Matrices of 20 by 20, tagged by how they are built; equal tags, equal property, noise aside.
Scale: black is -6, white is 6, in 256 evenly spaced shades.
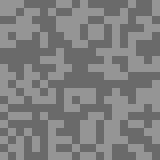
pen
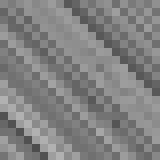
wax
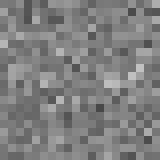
pen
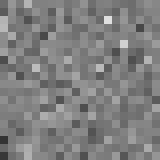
pen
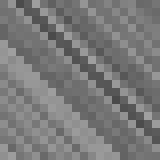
wax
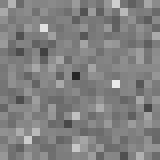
pen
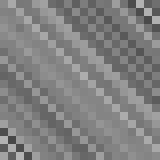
wax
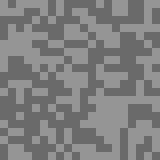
pen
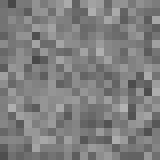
pen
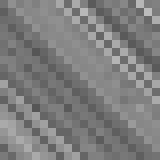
wax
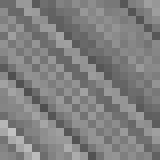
wax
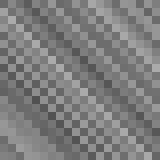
wax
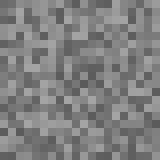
pen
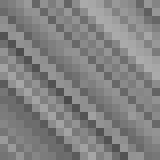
wax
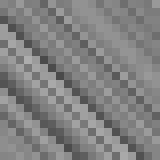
wax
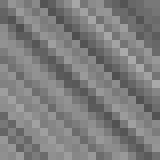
wax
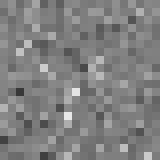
pen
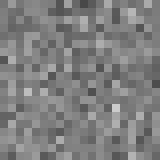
pen
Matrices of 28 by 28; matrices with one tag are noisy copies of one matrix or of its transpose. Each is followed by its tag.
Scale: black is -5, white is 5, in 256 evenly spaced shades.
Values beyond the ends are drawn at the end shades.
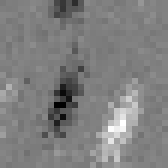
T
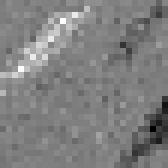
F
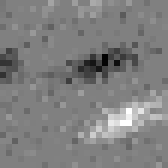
T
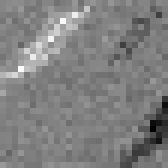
F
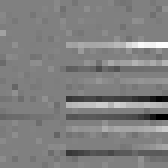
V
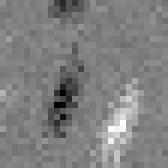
T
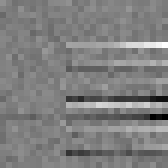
V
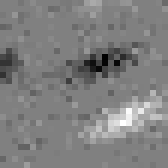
T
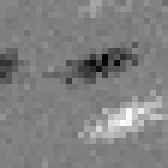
T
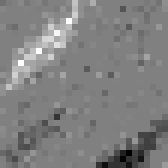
F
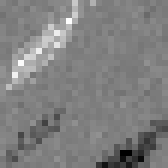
F
